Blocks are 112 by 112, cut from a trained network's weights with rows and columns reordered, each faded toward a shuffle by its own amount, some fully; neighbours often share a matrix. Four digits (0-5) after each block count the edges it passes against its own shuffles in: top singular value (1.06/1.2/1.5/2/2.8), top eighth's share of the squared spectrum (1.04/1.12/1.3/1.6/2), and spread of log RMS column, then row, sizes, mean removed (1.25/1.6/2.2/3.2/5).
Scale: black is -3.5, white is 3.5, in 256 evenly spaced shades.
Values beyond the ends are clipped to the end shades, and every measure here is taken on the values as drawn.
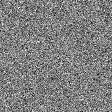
0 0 0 0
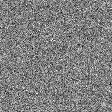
0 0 0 0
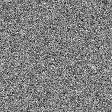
0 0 0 0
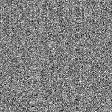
3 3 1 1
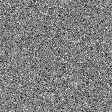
1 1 0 0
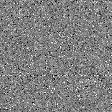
3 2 0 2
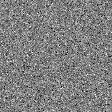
2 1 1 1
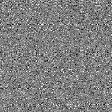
4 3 1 3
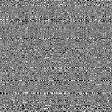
4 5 2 4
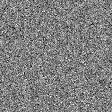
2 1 0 0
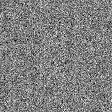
2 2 0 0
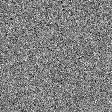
0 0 0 0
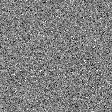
3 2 0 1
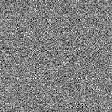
4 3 1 2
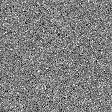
0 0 0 0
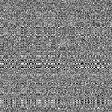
5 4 2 4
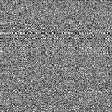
5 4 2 3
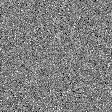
1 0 0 0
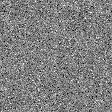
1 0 0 0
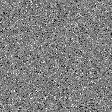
2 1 0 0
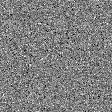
1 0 0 0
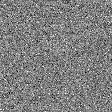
2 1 0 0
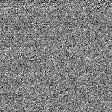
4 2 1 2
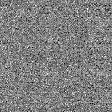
3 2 0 1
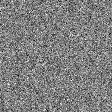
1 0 0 0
